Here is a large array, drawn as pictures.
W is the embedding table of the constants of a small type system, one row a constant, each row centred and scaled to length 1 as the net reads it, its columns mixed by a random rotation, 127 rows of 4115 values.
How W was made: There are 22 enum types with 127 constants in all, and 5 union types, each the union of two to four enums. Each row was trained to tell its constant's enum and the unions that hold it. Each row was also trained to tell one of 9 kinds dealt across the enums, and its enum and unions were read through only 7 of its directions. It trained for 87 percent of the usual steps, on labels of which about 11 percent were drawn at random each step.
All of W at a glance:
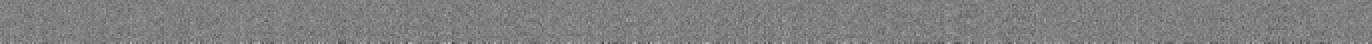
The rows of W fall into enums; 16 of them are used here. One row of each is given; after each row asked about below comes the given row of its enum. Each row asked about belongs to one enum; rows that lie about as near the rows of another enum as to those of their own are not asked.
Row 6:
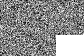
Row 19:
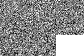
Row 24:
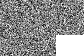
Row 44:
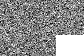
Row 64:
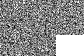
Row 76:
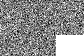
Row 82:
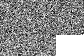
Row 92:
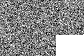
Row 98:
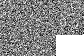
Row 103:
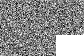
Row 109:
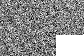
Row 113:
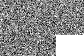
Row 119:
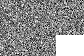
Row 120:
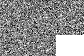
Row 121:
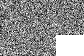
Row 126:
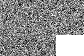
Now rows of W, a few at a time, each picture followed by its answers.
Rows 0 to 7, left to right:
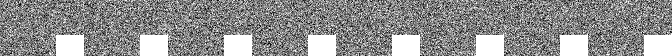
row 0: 64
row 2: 76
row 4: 109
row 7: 113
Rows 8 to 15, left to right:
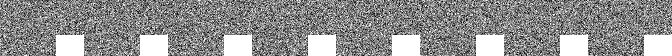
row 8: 120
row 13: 64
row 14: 120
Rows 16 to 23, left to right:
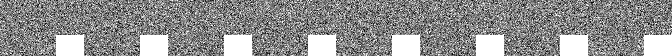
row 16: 103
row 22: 126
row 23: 121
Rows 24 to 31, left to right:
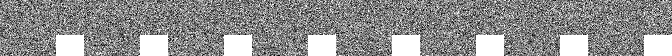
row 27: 103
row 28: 120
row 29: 24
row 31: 98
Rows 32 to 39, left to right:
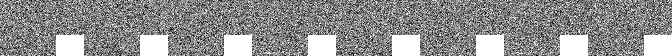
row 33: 24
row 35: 121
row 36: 98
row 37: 103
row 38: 121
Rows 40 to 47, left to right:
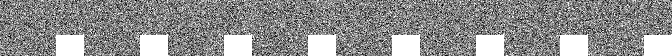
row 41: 24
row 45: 103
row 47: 82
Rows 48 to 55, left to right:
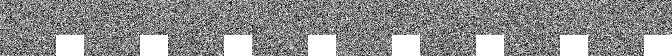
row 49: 24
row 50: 113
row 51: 24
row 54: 109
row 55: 120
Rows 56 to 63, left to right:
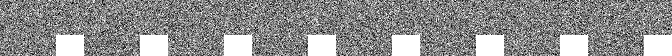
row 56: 64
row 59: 98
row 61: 109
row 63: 44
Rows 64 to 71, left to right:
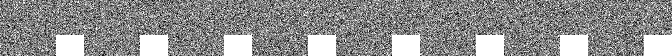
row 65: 6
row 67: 126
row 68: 113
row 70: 103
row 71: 44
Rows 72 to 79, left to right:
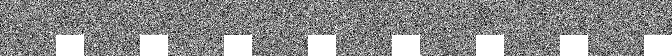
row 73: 76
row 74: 82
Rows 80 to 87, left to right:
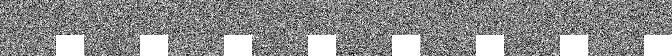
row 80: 82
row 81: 64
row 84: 98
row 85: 120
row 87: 24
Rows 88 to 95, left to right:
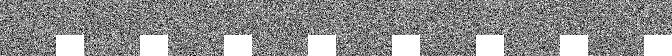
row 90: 103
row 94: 76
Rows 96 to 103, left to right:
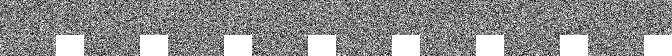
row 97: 98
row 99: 98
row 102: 6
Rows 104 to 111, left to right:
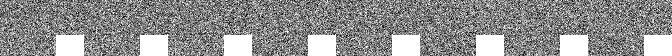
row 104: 121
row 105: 82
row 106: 121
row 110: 6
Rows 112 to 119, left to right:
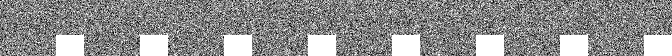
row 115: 76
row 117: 64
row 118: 6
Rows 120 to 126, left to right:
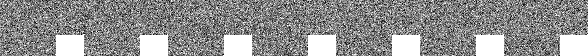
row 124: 64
